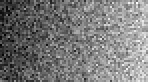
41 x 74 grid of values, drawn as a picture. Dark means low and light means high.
Grain: fine. Slope: up to the right. Average level on the scale: 50%. Stripes: none.
